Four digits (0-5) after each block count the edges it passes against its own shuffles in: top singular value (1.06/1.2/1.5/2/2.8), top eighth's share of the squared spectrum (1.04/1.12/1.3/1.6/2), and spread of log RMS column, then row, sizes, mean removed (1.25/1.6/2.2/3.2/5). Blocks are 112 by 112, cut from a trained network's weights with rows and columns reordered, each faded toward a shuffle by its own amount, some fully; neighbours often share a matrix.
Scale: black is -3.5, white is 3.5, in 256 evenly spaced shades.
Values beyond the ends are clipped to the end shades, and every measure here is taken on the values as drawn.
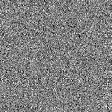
3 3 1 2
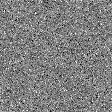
0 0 0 0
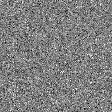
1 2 1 1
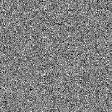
3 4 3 2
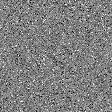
1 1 1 0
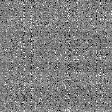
3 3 3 0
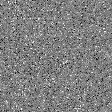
0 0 0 0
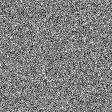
0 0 0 0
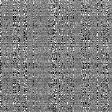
4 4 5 1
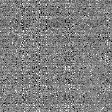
3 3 3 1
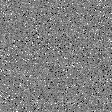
0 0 1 0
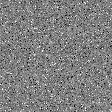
0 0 0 0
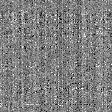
4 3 1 3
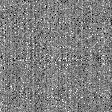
3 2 0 2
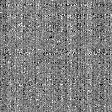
4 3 1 3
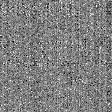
3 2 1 2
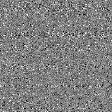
3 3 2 3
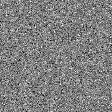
2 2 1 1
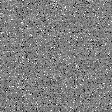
2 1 1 0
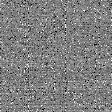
3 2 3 0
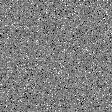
0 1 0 0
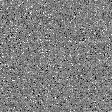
1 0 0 0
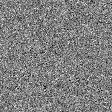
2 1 0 0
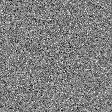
1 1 0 0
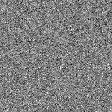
3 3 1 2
